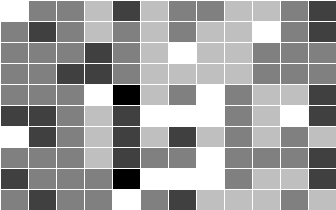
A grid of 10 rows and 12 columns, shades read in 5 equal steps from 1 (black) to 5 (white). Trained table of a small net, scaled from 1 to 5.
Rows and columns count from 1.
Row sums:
40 40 40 38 40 42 40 37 40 40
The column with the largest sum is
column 8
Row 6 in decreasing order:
5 5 5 5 4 4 3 3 2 2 2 2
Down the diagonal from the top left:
5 2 3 2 1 5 2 5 3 4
